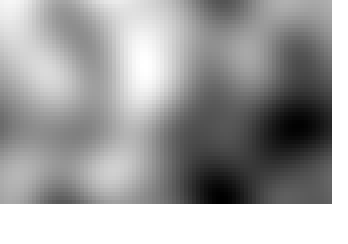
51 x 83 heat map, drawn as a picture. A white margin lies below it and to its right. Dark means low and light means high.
Ninth with the highest average: top middle. Ninth with the lowest average: bottom right. Grain: smooth. Slope: up to the top left.
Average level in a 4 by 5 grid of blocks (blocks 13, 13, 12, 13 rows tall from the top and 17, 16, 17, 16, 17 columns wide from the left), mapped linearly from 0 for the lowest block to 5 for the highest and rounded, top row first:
54533
54532
34310
44201
